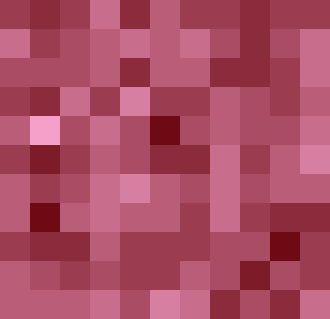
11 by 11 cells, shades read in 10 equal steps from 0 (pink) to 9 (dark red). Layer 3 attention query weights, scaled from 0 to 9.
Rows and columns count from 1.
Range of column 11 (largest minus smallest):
5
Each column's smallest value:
3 0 3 3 2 2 3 3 5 4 2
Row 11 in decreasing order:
7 7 5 5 4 4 4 3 3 3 2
